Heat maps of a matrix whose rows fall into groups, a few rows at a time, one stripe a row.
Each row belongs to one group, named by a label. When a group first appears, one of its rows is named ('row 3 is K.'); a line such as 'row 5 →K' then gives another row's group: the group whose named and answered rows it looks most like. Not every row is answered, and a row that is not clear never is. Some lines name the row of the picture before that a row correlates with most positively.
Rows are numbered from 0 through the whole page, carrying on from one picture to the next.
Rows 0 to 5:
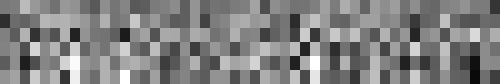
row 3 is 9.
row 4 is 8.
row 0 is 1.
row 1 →8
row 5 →9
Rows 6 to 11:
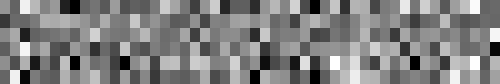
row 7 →8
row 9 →1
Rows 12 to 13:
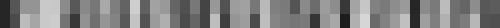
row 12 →8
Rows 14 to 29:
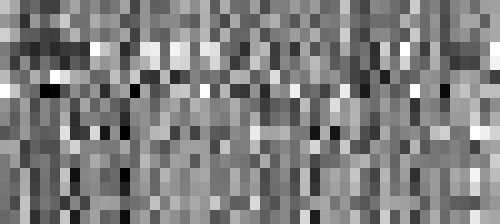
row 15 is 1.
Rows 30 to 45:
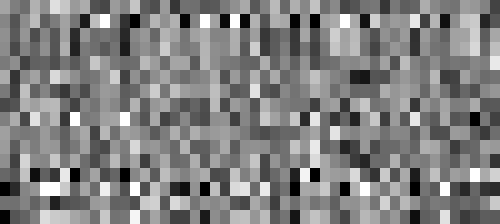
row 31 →1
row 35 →1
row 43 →8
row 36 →1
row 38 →9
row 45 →8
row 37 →8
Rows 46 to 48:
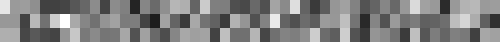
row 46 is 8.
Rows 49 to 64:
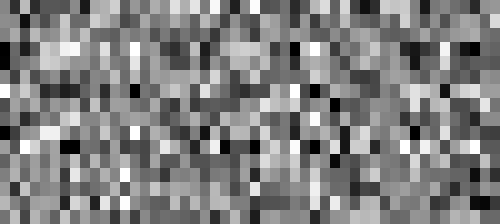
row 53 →8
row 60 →9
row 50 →1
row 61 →9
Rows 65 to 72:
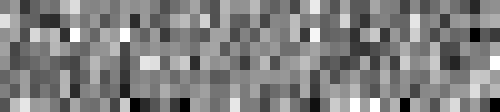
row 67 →9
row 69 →1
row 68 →1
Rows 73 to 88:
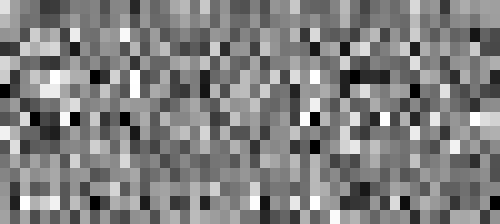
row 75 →9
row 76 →8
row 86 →1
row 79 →8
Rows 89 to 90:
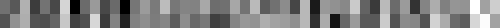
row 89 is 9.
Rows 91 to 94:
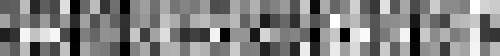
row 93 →8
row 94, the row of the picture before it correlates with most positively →89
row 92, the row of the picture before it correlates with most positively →89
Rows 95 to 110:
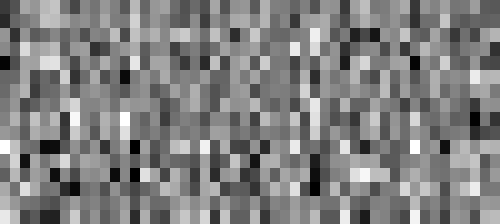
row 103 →9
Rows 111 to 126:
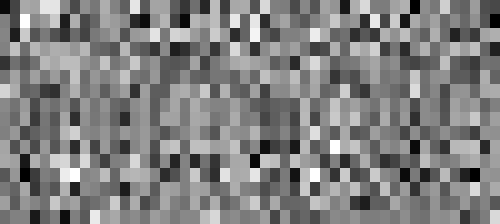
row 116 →9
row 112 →1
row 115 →8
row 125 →1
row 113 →1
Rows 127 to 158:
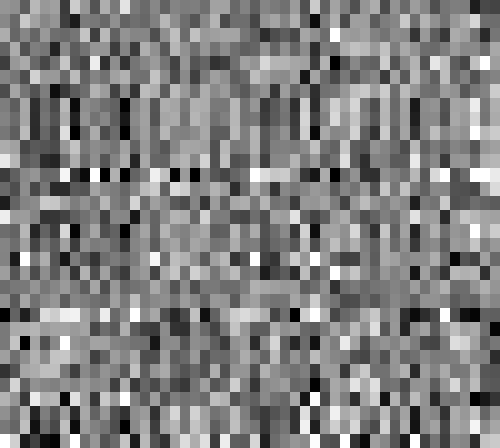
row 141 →8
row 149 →8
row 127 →9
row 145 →1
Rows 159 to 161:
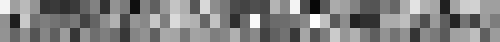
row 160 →1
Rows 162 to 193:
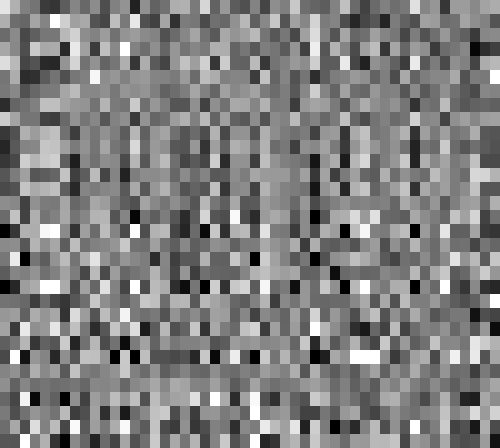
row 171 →8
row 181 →9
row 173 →8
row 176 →1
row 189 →1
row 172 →8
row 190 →1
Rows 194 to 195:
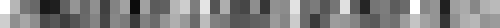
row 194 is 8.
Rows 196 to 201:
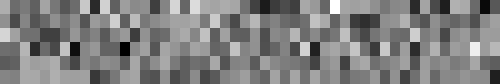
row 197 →1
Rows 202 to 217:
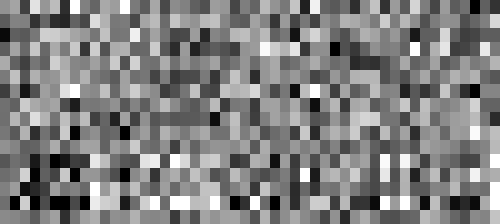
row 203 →1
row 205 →9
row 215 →1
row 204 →8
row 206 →1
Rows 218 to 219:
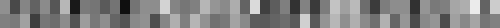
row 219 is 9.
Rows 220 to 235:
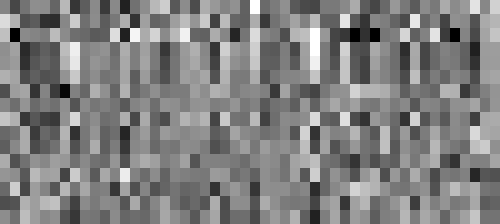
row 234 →8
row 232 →9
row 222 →1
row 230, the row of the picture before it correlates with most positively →219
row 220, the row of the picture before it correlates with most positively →218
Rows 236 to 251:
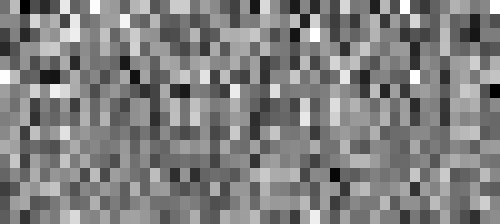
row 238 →8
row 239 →8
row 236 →1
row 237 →9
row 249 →8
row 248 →9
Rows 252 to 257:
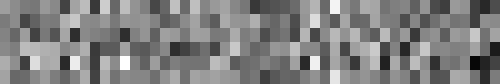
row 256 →9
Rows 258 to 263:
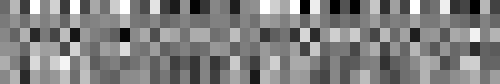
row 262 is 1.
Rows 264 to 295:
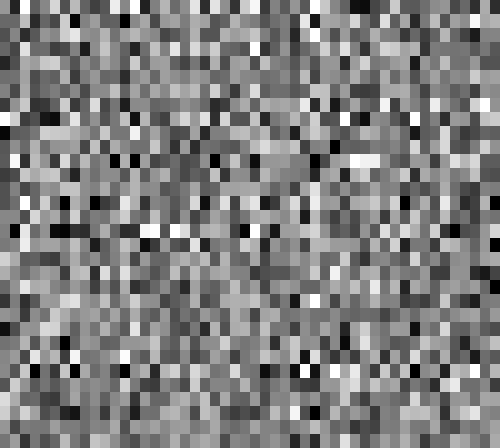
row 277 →8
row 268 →8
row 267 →1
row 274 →9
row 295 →1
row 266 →8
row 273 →8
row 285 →8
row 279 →9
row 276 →8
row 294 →1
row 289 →9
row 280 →1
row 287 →8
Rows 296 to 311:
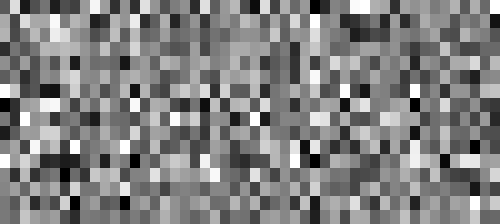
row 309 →9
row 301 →8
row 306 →9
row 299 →8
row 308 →1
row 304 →1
